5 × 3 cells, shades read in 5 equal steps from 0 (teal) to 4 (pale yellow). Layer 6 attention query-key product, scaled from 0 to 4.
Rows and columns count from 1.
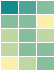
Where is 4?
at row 2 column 3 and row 5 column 1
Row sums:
3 8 8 7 9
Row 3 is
3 2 3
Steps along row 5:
down down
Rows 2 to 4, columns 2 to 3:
2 4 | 2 3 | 2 2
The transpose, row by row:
0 2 3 3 4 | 1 2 2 2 3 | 2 4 3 2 2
